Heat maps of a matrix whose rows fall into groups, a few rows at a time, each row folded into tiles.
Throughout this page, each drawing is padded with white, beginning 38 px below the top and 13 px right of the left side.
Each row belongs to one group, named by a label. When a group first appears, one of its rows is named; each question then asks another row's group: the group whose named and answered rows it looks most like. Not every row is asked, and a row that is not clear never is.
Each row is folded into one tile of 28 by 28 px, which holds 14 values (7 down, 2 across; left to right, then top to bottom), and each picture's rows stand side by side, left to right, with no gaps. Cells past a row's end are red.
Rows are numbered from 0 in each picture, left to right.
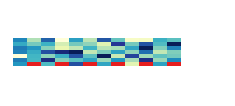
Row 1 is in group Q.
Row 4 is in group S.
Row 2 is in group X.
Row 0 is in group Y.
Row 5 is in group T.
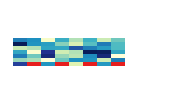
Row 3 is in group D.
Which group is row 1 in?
D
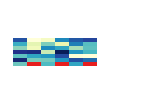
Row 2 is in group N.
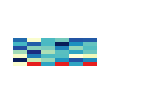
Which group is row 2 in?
N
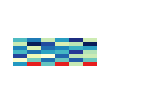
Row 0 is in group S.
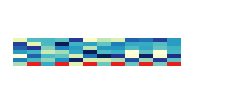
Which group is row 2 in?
Q
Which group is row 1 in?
T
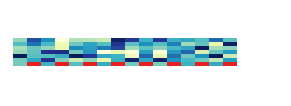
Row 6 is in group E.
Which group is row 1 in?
Q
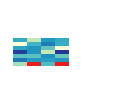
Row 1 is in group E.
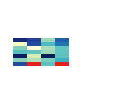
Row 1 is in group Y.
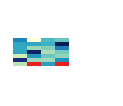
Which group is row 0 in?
Q
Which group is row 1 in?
T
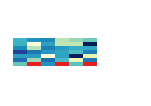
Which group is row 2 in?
S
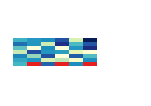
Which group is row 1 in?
S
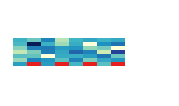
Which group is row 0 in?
T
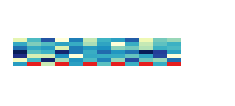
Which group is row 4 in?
Q
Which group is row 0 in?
D
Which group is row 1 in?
Q
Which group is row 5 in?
D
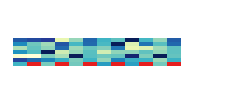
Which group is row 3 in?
T
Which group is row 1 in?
X
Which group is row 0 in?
N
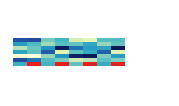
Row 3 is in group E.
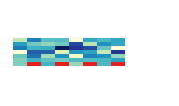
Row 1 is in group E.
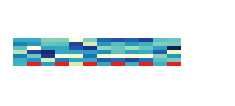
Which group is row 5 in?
E
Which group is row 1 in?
D
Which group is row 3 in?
N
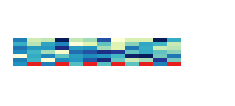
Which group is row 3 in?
Q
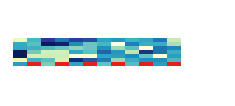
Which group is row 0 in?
D
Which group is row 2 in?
N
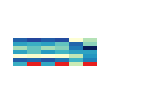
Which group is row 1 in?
N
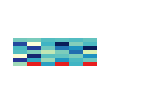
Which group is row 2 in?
E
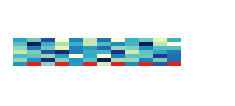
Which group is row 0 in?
T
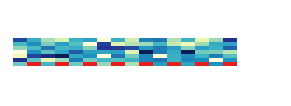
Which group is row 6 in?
X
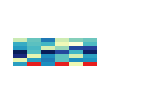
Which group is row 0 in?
D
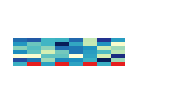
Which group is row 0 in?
N
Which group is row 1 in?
T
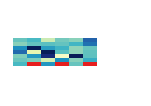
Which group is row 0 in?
E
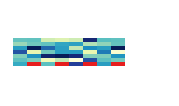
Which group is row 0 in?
E
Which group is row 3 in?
E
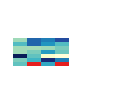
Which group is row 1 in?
N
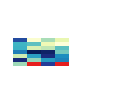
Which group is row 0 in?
Q
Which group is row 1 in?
X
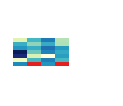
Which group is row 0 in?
D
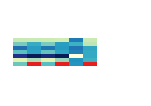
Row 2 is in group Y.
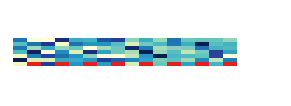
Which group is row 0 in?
Q
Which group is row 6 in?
T
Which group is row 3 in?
N
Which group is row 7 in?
D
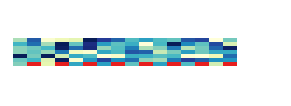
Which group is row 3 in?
N
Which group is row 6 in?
N
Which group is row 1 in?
S
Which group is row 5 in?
T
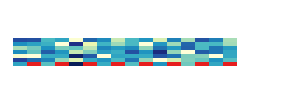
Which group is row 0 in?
N
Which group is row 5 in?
D
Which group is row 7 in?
Y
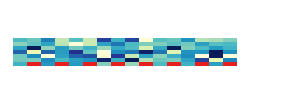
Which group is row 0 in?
E
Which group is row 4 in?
Q
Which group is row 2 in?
X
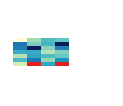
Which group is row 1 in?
T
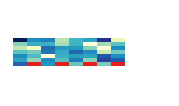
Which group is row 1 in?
Y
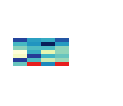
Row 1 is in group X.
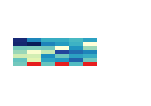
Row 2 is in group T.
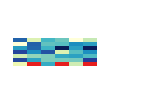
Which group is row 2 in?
S
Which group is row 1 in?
E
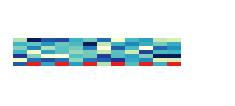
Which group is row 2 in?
T
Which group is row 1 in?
N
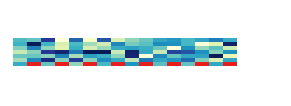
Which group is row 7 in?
S
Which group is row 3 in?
X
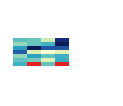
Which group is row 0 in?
E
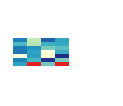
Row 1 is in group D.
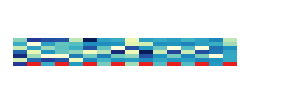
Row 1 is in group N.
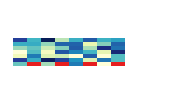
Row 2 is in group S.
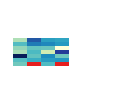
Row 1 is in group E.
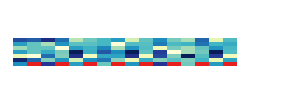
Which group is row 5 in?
X
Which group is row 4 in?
D
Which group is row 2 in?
D
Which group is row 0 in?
N
